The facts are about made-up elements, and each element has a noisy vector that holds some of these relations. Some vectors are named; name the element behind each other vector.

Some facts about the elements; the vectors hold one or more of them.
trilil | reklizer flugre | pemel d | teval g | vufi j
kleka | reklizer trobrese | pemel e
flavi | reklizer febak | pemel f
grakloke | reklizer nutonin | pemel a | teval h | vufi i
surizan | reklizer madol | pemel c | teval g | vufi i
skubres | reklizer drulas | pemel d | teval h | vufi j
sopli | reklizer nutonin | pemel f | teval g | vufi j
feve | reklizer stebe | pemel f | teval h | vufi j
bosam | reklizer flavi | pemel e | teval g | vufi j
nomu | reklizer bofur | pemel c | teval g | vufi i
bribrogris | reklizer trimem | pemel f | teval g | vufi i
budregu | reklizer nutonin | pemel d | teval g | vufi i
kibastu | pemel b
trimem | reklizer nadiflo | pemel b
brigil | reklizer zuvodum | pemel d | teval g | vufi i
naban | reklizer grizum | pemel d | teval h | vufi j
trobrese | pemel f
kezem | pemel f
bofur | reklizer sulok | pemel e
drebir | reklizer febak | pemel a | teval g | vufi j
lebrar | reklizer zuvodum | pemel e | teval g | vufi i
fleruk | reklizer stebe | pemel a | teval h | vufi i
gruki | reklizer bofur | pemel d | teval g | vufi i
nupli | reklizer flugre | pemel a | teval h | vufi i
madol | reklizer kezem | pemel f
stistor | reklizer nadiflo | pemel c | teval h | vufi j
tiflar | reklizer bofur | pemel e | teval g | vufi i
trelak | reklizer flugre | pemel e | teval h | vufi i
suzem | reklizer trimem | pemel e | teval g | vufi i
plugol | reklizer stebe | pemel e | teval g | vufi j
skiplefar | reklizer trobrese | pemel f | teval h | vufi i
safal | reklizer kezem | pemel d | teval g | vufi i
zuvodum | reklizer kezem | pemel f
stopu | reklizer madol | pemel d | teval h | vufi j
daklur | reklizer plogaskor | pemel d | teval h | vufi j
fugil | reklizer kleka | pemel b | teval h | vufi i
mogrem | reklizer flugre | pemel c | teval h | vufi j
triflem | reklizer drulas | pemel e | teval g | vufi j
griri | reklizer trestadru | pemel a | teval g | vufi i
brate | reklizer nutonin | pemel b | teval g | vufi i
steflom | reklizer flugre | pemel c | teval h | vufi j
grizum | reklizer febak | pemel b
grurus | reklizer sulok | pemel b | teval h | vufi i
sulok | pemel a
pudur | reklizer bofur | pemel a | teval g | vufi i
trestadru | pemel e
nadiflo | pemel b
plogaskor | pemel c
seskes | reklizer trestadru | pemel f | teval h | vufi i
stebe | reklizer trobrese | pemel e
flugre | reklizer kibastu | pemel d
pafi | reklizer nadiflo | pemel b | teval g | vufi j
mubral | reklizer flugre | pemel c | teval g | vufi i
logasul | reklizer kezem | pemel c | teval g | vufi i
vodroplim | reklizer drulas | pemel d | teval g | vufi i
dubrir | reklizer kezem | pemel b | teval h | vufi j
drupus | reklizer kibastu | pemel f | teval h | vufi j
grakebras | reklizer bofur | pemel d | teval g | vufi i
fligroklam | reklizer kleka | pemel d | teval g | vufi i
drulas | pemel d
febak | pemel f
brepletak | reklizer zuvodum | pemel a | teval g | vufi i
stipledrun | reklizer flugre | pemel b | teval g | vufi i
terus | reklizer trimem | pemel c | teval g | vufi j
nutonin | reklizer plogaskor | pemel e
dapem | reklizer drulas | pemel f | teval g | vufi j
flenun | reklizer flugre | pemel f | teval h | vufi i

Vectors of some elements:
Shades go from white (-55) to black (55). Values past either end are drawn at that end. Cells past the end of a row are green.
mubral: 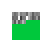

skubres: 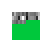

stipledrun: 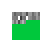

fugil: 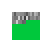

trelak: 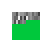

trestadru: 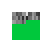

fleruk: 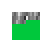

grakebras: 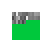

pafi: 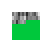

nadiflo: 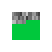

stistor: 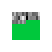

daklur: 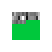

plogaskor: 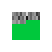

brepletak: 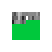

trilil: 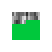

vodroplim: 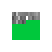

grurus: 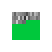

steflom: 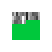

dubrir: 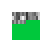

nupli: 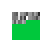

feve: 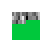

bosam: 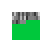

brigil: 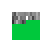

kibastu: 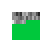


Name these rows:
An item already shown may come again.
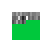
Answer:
suzem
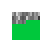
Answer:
nomu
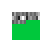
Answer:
stopu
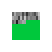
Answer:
drebir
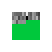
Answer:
trobrese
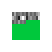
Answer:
stopu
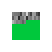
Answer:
drulas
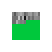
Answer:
seskes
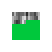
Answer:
trilil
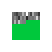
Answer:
zuvodum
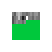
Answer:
griri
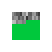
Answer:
grizum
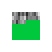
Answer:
pafi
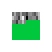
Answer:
feve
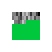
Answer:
flugre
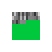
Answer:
triflem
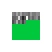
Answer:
suzem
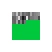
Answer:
tiflar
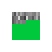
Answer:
bribrogris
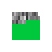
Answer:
terus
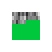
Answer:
pafi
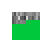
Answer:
bribrogris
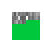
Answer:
brate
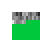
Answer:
kibastu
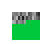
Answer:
sulok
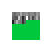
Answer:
lebrar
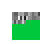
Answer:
flenun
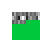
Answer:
stopu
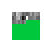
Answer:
pudur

